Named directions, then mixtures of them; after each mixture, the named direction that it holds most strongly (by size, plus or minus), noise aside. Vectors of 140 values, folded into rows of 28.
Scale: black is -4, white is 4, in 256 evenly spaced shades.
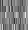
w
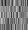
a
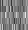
w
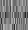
w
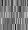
a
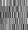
a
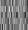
w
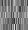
a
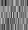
a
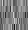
w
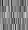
w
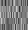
a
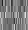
w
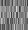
a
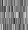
w
